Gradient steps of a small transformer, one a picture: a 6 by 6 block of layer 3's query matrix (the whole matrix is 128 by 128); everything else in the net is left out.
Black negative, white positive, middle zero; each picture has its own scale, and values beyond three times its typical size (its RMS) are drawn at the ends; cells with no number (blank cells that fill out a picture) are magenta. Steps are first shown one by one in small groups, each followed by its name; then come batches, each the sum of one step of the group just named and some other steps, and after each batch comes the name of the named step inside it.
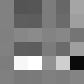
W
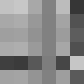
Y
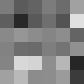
W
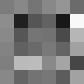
W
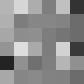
Y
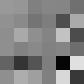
Y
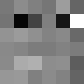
W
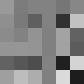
Y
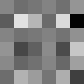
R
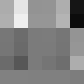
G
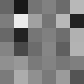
R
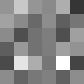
G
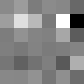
G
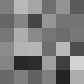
R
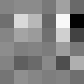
R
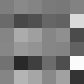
R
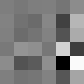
R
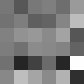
R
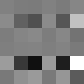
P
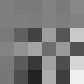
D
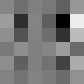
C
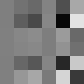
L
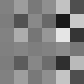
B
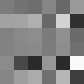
P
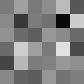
B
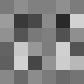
P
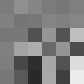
D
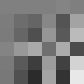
D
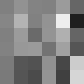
D
